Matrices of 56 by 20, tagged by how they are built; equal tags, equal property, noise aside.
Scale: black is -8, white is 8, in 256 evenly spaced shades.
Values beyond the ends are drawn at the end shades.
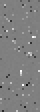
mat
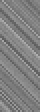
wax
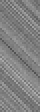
wax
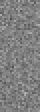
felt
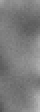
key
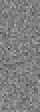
felt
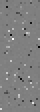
mat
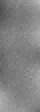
key
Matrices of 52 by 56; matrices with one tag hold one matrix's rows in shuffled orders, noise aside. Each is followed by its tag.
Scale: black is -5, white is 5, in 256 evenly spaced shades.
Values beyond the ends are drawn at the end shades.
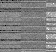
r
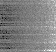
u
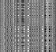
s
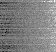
u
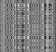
s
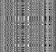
s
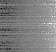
u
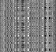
s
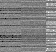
r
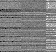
r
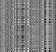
s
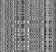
s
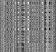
s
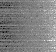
u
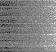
u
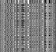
s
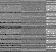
r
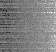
u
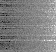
u
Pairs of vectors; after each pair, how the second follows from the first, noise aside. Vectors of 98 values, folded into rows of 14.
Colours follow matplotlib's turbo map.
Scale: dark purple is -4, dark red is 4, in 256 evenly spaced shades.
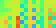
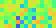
sign-scrambled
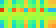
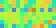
sign-scrambled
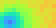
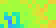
partly zeroed
